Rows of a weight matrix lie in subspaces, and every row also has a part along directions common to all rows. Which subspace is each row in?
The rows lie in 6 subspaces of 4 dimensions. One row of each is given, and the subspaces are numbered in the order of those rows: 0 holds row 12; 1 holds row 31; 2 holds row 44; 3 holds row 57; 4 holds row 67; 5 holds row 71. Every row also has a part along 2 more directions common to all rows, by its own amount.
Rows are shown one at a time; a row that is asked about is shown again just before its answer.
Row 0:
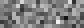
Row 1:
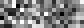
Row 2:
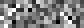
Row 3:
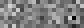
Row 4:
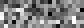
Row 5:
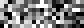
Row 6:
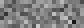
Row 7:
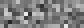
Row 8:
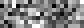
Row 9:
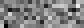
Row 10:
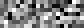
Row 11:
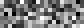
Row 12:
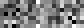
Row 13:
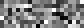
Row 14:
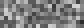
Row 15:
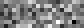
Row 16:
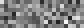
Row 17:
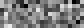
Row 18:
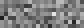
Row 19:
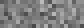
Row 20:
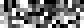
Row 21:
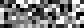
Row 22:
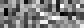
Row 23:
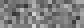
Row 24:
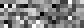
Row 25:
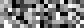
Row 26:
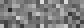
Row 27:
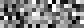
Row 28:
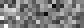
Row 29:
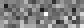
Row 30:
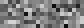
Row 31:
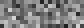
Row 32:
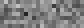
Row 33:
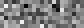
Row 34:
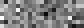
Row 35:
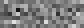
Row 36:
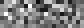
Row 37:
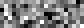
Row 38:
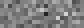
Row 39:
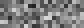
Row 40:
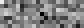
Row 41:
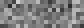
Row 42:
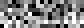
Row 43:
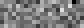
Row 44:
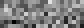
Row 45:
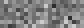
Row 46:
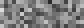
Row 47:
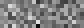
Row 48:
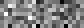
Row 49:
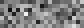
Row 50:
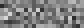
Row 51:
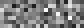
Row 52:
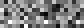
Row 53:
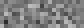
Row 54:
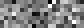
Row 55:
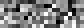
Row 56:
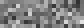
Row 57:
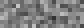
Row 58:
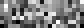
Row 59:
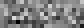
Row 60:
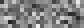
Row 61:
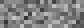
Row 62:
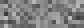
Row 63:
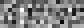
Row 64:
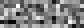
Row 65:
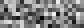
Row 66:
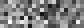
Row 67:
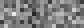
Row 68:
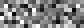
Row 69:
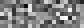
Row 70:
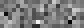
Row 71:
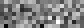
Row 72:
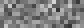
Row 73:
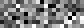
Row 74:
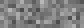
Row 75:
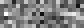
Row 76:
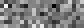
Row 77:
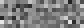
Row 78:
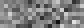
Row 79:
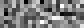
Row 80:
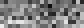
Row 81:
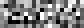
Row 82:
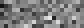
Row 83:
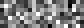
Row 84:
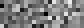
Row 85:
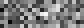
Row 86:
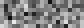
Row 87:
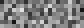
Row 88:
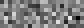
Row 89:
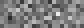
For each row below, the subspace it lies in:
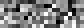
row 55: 5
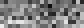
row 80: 2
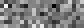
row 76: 4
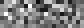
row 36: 0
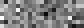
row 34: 2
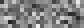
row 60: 3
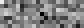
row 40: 3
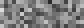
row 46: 2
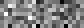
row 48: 0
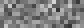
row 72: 1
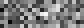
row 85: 2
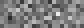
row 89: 5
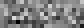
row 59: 2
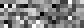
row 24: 4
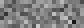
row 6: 0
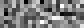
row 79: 3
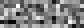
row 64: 3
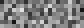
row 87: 1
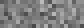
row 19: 0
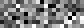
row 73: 3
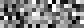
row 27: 4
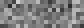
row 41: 1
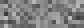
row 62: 3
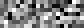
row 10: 5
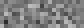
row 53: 3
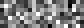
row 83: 2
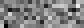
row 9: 5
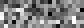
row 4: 1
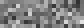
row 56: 3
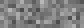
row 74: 4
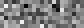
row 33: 4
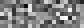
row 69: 0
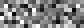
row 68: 4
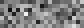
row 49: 0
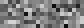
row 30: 3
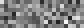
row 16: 3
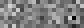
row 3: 0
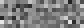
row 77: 0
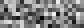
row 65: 0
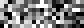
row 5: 5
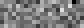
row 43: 1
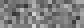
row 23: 4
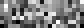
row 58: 2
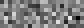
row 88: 3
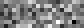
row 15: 5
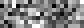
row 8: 4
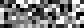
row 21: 1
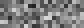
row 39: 5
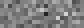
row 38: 5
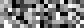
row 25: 1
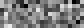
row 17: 1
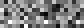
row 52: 2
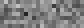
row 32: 1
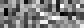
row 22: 3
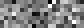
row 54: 4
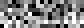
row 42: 1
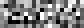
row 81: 2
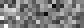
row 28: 4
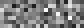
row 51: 1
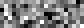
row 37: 5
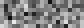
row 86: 2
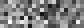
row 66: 2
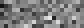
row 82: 5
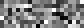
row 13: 0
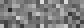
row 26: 1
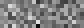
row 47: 0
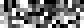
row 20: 2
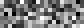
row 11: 0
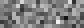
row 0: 5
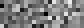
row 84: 5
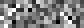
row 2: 4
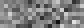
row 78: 5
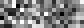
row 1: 4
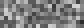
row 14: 4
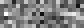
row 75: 3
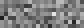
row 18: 0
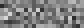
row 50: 2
